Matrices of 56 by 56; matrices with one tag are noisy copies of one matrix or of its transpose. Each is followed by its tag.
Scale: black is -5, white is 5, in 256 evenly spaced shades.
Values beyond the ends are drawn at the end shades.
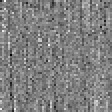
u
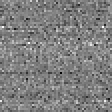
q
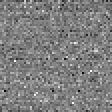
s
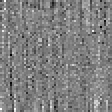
u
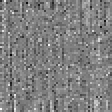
u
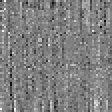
u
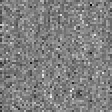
s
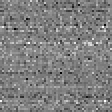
q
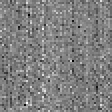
q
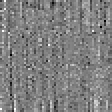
u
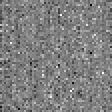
s
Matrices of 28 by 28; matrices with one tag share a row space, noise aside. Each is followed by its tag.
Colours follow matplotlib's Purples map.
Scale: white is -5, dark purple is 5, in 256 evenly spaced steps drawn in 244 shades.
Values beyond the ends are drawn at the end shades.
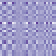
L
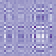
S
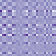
L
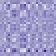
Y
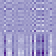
S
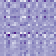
Y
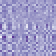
L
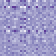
Y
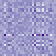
S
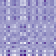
Y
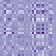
S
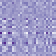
L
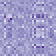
S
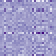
S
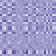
L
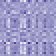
Y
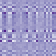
L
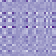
L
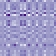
Y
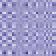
L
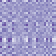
L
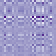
S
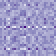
Y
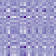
Y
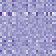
L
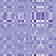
S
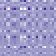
Y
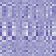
L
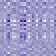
Y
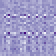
Y
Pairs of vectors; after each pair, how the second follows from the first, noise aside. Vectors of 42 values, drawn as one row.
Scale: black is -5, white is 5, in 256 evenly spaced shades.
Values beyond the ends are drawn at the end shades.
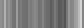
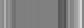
partly zeroed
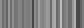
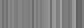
shrunk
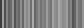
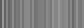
shrunk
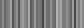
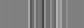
partly zeroed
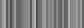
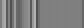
partly zeroed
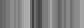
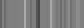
partly zeroed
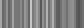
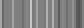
partly zeroed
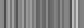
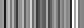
scaled up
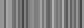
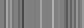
partly zeroed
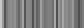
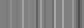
partly zeroed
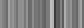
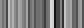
scaled up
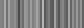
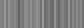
shrunk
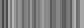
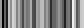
scaled up
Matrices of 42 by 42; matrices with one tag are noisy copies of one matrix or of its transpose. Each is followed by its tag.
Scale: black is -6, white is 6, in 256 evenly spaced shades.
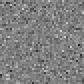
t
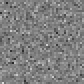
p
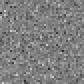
p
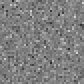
p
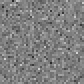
p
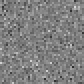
t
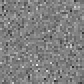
t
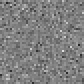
t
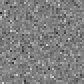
p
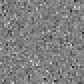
t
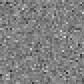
t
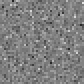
p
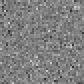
t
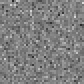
p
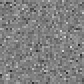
t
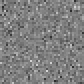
t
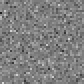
p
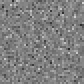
p
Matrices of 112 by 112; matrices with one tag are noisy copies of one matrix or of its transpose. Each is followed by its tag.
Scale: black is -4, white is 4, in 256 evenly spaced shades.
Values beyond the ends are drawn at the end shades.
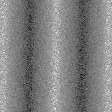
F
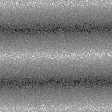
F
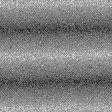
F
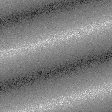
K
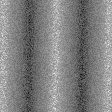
F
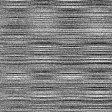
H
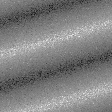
K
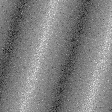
K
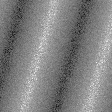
K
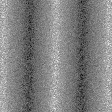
F
